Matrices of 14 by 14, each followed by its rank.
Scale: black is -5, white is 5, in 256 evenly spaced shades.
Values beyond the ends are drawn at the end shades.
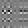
one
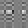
one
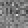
three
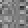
three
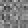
three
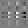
one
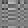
one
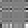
one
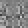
three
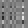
one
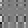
one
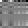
one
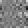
three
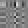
one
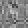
three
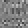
three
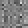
three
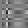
one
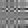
one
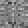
three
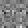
three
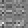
three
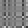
one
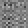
three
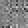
three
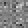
three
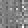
three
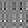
one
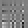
one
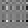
one
